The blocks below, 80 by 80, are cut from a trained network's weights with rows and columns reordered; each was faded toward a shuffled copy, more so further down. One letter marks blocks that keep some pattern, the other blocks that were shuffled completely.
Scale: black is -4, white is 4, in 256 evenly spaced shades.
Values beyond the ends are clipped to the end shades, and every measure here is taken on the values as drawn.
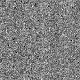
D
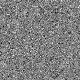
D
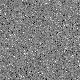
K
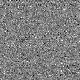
D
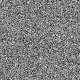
K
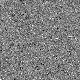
K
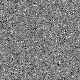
K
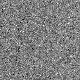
D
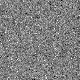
D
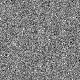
D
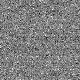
D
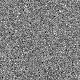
K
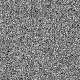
D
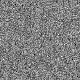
D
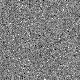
D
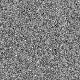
D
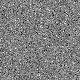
K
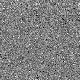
D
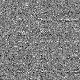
D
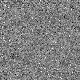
D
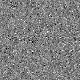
D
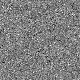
K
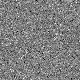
K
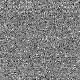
D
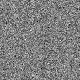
D
